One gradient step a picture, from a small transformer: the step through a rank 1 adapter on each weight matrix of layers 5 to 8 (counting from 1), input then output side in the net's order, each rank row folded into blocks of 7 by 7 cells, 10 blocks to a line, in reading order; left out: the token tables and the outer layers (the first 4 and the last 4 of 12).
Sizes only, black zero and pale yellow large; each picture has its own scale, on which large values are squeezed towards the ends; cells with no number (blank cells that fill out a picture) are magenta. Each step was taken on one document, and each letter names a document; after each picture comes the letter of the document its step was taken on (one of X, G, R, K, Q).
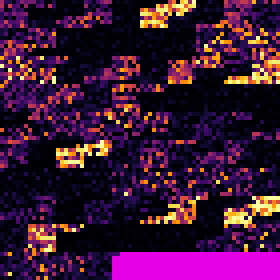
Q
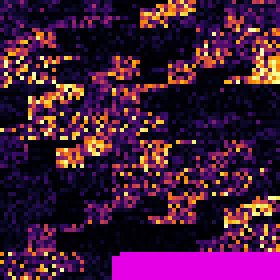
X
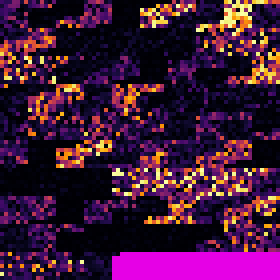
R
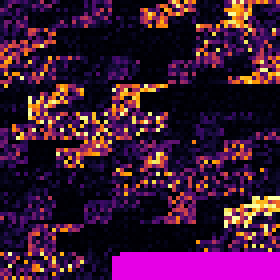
X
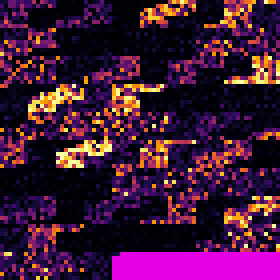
Q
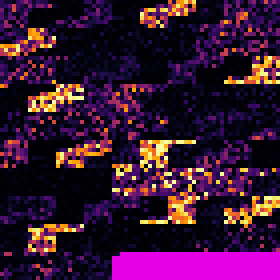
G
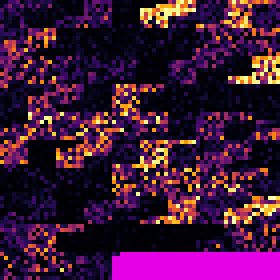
X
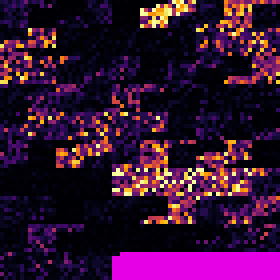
R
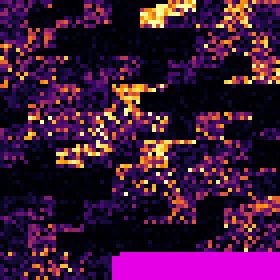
Q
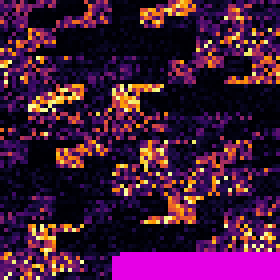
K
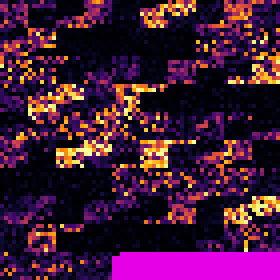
Q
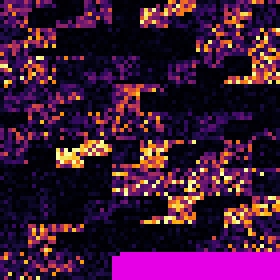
K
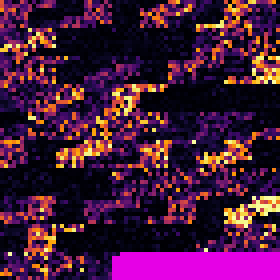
Q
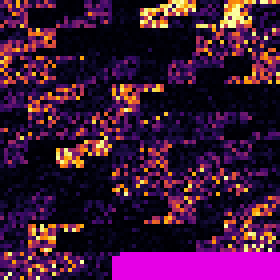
K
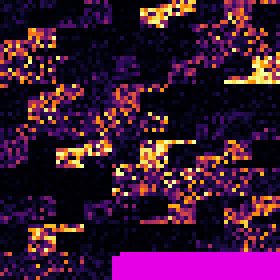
G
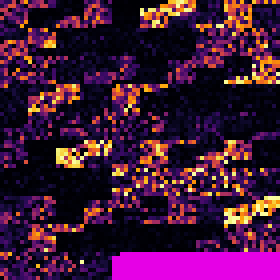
R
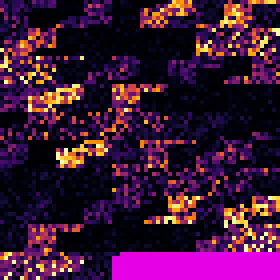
K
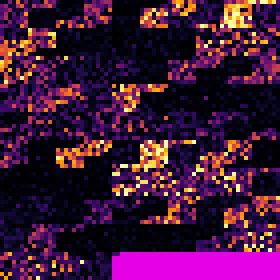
K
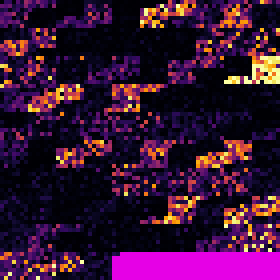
K
